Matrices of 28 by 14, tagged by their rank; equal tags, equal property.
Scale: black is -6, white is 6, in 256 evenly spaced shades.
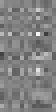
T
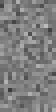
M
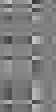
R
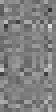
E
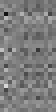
E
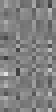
T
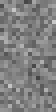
M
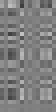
R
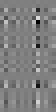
R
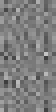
E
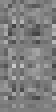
T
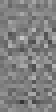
E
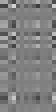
R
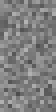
M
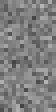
M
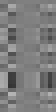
R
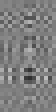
T
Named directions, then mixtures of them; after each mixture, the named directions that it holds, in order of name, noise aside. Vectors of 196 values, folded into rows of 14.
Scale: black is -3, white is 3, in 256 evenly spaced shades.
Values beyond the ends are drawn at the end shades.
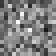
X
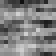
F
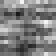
F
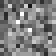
X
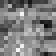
F, X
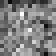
F, X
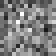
X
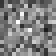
X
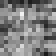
F, X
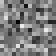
F, X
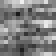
F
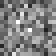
X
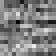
F, X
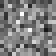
X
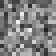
X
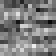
F, X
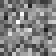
X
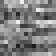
F, X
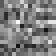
F, X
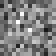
X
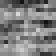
F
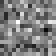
F, X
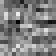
F, X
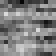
F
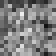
F, X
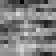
F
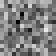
X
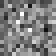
X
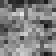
F, X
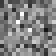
X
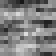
F
